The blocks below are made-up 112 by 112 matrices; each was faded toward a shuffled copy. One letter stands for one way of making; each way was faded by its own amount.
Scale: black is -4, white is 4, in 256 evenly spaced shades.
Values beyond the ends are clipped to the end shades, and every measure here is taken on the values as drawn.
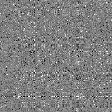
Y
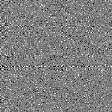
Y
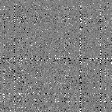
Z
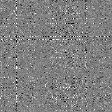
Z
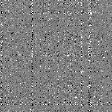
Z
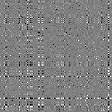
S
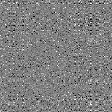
Y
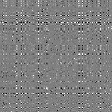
S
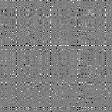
S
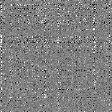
Z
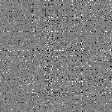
Z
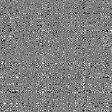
Z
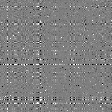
S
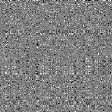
Y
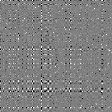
S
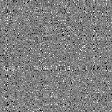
Y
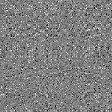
Y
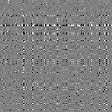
S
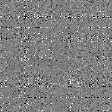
Z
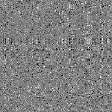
Y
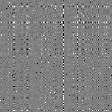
S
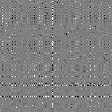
S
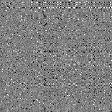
Y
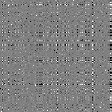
S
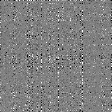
Z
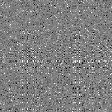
Y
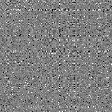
Y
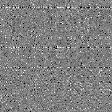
Y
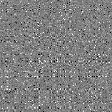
Y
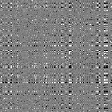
S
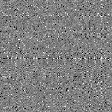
Y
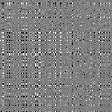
S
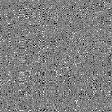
Y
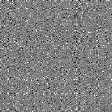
Y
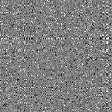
Y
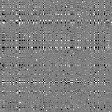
S
